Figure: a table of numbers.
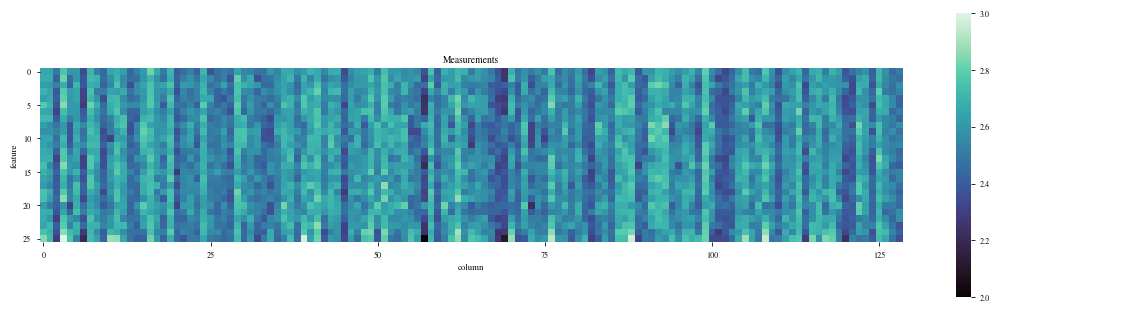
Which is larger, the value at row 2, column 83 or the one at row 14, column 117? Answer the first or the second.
the first
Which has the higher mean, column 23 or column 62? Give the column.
62
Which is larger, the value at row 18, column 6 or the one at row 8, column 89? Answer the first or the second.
the second
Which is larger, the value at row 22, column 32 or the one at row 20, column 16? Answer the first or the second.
the second
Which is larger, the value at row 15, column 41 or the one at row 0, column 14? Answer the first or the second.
the first
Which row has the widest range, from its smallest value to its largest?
25
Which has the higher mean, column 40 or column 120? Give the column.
40
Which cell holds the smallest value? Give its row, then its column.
25, 57
